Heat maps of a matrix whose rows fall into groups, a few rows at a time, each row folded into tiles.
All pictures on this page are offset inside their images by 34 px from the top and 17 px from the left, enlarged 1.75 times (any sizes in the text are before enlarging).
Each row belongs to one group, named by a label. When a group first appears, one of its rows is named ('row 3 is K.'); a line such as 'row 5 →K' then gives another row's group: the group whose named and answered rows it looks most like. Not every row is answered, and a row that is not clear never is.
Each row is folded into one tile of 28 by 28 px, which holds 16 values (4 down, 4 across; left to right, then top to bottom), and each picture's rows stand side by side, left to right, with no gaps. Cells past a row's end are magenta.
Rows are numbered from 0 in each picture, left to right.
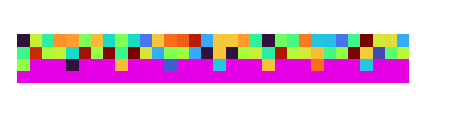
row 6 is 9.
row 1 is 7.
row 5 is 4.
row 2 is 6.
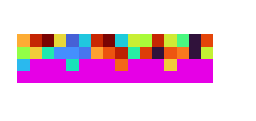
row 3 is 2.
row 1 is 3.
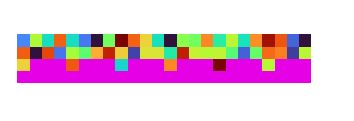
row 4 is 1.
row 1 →9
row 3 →4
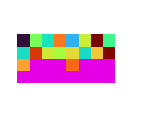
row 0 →4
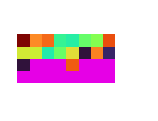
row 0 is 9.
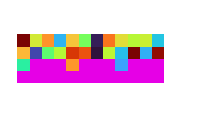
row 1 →2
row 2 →7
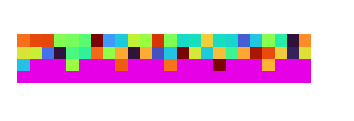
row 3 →6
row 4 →9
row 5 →2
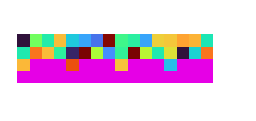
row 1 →6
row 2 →6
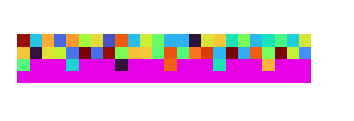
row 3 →9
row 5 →6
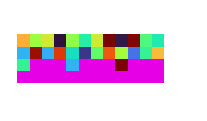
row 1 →3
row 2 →1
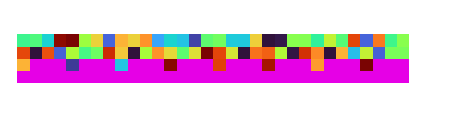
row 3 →9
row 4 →2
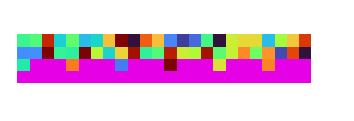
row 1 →6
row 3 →9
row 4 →4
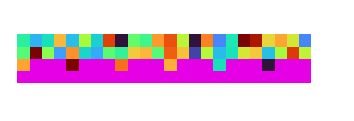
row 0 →6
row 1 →1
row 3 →2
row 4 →3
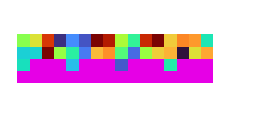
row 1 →3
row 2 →3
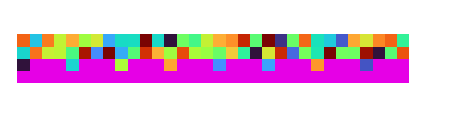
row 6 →6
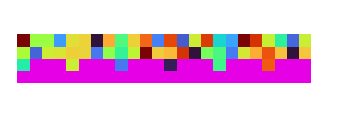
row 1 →2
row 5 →2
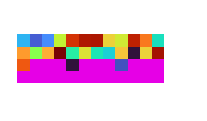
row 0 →9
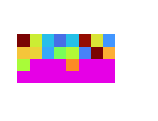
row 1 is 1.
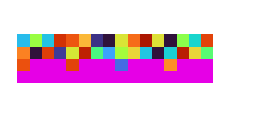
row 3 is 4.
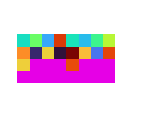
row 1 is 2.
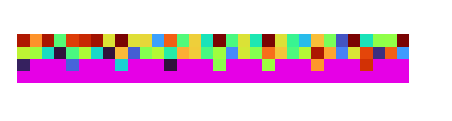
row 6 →2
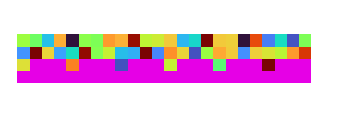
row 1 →4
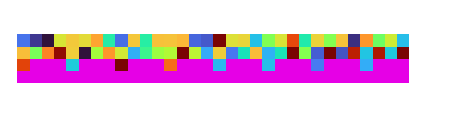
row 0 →9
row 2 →1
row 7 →7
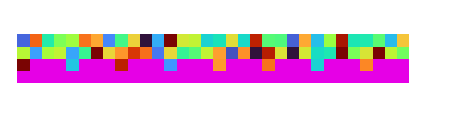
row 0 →1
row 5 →2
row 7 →6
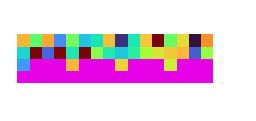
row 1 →6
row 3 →2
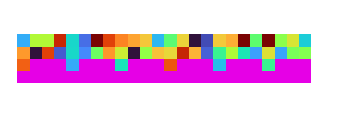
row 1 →3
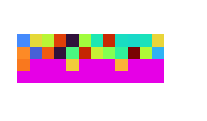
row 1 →4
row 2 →6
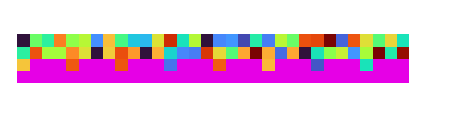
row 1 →2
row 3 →7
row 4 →9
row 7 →7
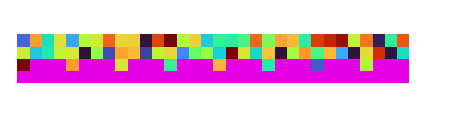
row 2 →2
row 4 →6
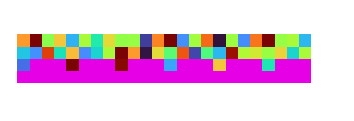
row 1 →1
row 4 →4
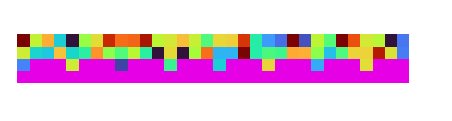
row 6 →3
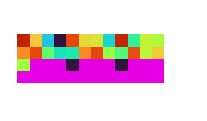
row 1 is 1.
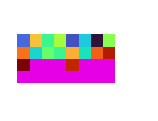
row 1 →9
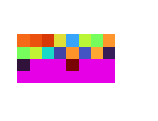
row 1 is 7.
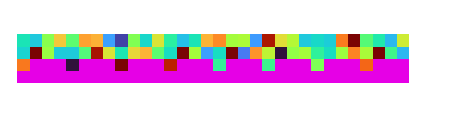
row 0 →6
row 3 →6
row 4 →7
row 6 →3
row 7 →6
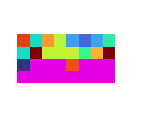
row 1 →9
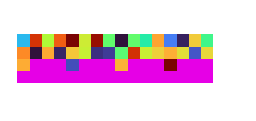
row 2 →4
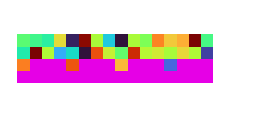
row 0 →6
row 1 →1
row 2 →4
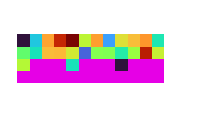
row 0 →3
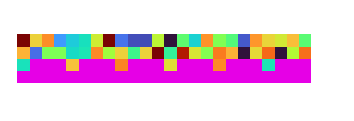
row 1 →3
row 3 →4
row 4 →2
